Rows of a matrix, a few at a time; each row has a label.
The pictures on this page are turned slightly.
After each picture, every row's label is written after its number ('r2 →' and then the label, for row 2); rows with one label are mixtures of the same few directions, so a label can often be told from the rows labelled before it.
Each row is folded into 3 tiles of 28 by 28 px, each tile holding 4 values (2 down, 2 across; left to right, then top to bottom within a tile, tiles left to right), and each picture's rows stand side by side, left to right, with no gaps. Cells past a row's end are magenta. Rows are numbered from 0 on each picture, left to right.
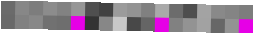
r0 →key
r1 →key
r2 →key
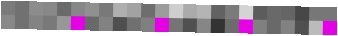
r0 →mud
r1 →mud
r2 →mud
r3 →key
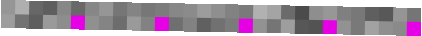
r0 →key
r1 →key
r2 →mud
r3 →mud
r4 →mud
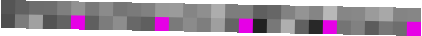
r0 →key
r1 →key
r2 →key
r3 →key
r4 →mud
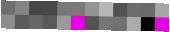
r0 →key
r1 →key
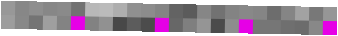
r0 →key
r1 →mud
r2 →key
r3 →mud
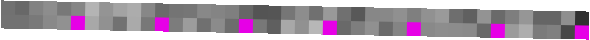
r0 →mud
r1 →key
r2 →mud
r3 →mud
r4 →key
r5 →mud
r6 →mud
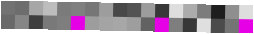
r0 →mud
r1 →mud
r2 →mud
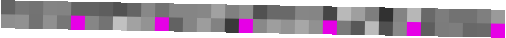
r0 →mud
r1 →mud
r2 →key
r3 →mud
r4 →mud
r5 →key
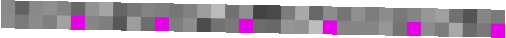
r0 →key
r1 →key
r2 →mud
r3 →mud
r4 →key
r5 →mud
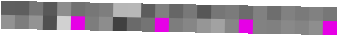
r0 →key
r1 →mud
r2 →mud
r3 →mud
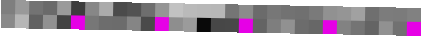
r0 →mud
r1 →key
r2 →mud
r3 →key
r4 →key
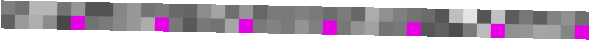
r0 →key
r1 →mud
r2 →mud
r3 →mud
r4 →key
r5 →mud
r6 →mud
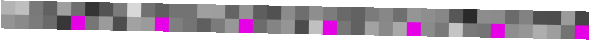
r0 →mud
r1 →mud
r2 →mud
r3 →key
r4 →mud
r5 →mud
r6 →mud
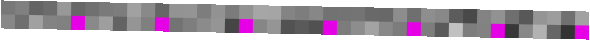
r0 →mud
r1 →mud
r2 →key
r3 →mud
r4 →mud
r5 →mud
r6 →key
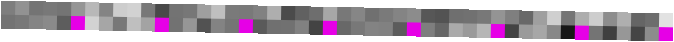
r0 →key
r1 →key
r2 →mud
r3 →key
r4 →key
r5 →mud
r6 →key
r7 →mud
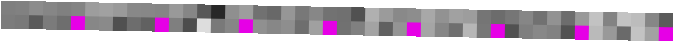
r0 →mud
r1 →mud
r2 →mud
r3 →key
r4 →key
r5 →key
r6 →key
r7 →key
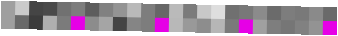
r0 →key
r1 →mud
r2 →key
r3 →key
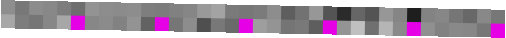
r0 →key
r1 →key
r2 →mud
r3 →mud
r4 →mud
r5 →mud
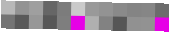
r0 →mud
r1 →key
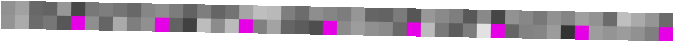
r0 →mud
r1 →mud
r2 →mud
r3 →mud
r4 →mud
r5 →key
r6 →key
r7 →key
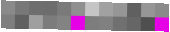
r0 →mud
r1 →mud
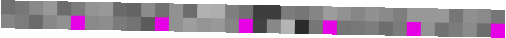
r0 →mud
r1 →mud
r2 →key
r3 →key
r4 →mud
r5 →key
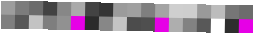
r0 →mud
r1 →key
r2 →key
